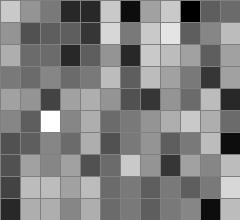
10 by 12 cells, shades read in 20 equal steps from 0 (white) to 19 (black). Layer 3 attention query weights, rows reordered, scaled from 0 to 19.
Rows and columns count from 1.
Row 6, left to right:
9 12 0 9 6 11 10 8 6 4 6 11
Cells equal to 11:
12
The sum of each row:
129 105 115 112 118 92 127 108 104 118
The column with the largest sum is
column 7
